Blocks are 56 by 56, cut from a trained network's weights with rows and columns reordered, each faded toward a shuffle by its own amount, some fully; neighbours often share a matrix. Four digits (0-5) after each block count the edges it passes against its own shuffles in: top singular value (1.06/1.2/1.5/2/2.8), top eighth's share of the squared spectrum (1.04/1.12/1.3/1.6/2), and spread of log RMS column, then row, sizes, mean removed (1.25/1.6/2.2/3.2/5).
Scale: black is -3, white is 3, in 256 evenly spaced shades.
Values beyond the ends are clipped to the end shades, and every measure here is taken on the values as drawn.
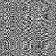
4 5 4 1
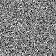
1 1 0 0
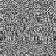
4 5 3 2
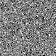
2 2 1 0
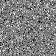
1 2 0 0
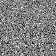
1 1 0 1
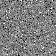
0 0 0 0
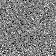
1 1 0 1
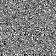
1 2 0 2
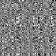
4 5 3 3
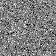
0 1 0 0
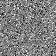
0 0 0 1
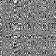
3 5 3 3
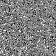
0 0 0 0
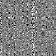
3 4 3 1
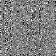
3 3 3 1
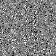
2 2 1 0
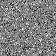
0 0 0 0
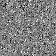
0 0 0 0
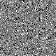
2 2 2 0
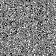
0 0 0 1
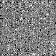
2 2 0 2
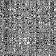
3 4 1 3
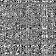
3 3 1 3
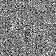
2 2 0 1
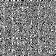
2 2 0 1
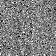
0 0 0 0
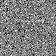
0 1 0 0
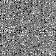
2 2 0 2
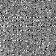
2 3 0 2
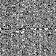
2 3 0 2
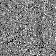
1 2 0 1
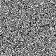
1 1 0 0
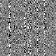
3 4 4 0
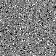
0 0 0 0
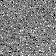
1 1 0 0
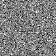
2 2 1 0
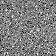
0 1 0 0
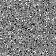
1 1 0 0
